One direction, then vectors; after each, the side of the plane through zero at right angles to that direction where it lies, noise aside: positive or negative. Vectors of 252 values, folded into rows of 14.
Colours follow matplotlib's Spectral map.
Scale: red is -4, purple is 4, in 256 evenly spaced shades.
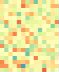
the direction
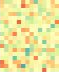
positive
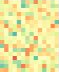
negative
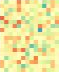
positive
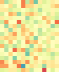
positive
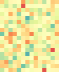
positive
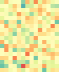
negative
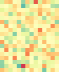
negative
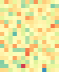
negative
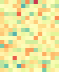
negative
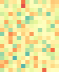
positive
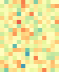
positive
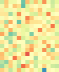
negative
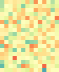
negative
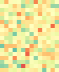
negative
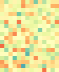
positive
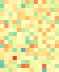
negative
